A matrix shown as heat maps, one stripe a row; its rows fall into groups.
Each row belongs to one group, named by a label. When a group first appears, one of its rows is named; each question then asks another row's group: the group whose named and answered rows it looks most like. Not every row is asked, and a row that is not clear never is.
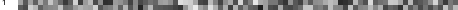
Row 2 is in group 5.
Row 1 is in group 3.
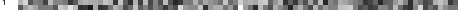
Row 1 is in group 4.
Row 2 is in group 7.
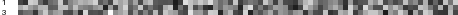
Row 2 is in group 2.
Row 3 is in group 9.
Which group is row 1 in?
5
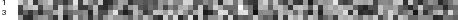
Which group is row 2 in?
7
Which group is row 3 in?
7
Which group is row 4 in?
9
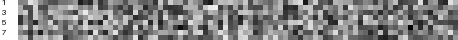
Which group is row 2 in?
5
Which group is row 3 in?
4
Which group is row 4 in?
2
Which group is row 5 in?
9
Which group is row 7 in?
7
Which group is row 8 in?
4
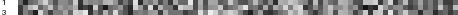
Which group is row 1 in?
9
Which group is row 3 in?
9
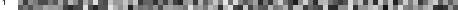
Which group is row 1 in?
5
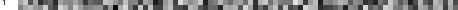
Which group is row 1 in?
7
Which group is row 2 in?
2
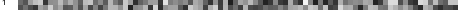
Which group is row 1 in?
2
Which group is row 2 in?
9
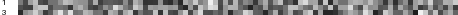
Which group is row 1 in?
5
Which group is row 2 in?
9
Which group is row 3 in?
2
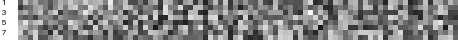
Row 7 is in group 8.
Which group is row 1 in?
2
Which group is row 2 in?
2
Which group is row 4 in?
9
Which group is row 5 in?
4
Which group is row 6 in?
7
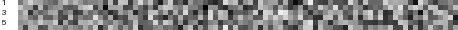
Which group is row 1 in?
2
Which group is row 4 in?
8
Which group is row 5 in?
4
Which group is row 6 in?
5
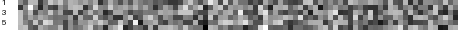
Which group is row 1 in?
5
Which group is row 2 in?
7
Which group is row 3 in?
3
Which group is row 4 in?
8
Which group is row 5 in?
4
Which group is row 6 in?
3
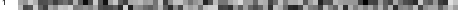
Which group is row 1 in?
7
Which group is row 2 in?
5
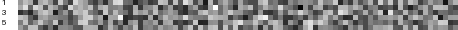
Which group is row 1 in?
3
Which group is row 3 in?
9
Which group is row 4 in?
3
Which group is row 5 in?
4
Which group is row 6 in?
5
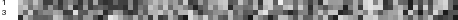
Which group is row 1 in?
8
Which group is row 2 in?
8
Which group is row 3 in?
3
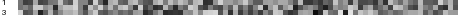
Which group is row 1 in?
7
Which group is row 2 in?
2
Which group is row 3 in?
5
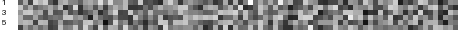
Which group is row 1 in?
2
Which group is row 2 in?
3
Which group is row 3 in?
7
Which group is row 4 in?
5
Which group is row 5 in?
3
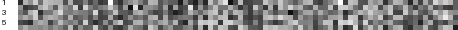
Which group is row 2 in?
9
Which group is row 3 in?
5
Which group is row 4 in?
8
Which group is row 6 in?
8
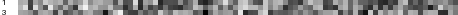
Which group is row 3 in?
3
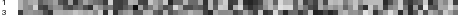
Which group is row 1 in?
8
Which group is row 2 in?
8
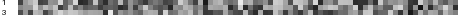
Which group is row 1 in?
7
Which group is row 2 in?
8
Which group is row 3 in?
2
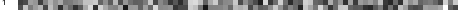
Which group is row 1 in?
5
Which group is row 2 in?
4
